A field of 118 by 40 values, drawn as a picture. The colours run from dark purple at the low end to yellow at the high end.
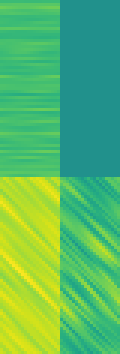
The table splits into 2 rows of 2 panels. Panel 1,1: high, streaked across, faint in contrast. Panel 1,2: middling, flat. Panel 2,1: very high, slanting down to the right, faint in contrast. Panel 2,2: high, slanting down to the right.
